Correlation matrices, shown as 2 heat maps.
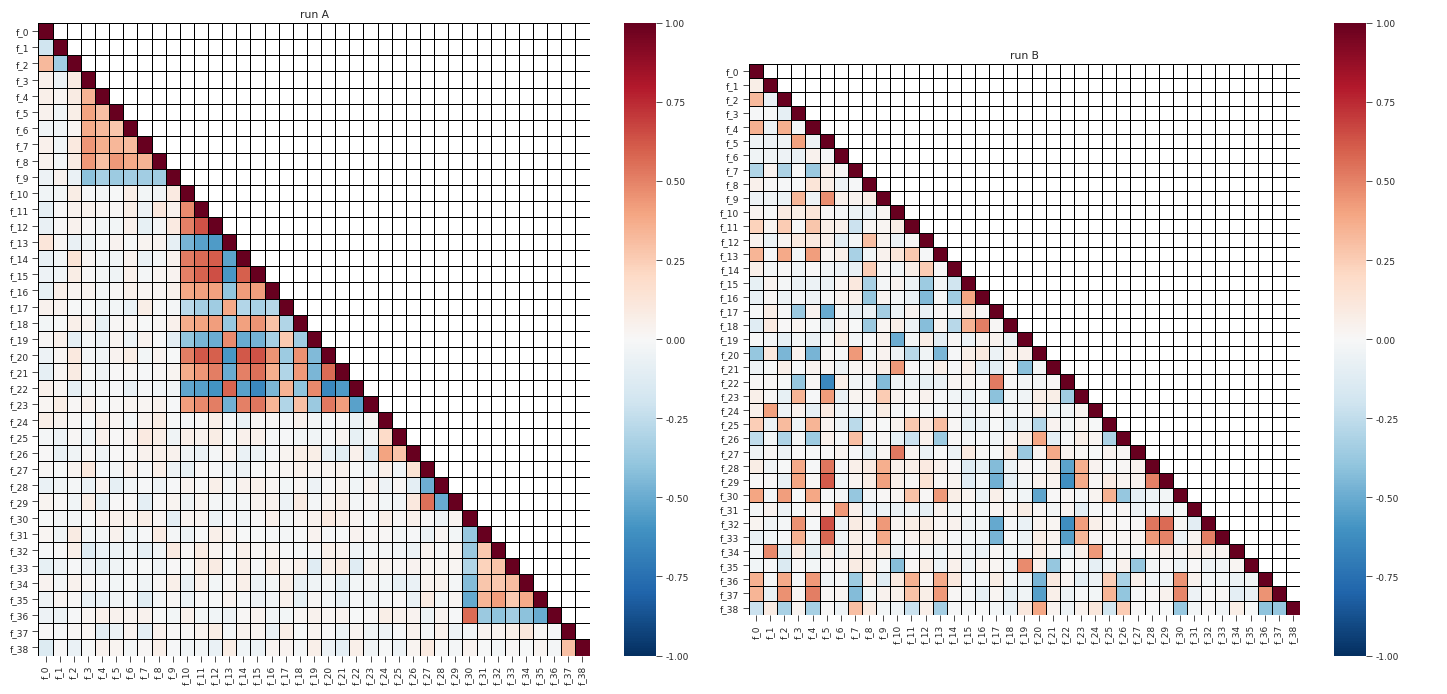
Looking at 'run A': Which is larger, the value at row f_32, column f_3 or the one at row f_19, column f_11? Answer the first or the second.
the first
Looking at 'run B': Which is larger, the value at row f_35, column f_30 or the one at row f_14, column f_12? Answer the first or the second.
the second
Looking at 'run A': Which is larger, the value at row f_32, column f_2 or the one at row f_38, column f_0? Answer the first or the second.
the first
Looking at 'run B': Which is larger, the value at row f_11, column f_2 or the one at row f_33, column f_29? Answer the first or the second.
the second
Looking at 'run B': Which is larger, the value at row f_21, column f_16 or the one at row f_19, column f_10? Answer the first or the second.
the first
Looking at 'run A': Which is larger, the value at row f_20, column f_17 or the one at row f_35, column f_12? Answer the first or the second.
the second
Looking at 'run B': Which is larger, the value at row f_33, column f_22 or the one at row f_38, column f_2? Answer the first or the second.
the second
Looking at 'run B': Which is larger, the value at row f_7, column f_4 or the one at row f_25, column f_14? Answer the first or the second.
the second
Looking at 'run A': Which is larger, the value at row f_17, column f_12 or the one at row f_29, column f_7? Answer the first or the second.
the second
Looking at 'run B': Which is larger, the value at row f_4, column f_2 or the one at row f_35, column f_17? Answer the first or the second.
the first
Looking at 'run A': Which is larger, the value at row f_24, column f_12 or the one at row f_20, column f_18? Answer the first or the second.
the second
